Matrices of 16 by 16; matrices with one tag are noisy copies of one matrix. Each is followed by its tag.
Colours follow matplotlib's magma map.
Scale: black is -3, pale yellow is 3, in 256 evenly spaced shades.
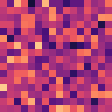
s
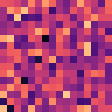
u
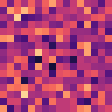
u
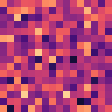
u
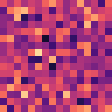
u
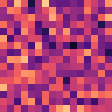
s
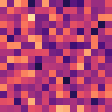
s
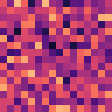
s
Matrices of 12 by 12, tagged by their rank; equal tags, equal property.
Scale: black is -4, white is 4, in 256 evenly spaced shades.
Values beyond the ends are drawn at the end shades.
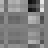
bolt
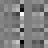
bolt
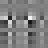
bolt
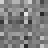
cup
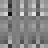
bolt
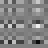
bolt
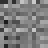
cup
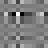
bolt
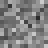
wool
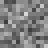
wool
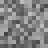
wool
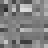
cup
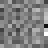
cup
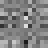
cup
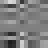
bolt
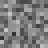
wool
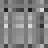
bolt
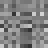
cup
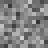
wool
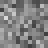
wool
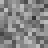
wool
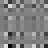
bolt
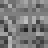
cup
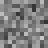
wool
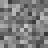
wool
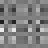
bolt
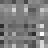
cup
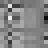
cup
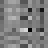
cup
